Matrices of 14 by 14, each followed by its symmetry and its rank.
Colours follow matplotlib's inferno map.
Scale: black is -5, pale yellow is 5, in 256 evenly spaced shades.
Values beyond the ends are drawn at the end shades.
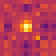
symmetric, rank two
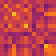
symmetric, rank three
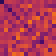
symmetric, full rank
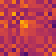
symmetric, rank two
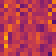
neither, rank three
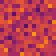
symmetric, full rank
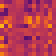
neither, rank three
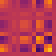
symmetric, rank one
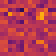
neither, rank three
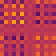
symmetric, rank one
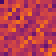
symmetric, full rank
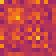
symmetric, rank three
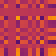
symmetric, rank one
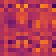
neither, rank three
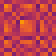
symmetric, rank two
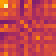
symmetric, rank three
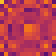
symmetric, rank two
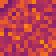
symmetric, full rank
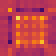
symmetric, rank two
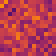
symmetric, full rank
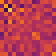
symmetric, rank three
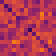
symmetric, full rank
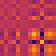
symmetric, rank one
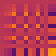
symmetric, rank one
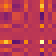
symmetric, rank one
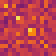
symmetric, rank three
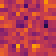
neither, rank three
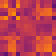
symmetric, rank two
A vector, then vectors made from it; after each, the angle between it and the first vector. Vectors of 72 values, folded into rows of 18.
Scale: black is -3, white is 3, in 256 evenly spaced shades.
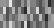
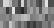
partly aligned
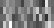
partly aligned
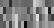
partly opposed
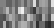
orthogonal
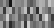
nearly opposite
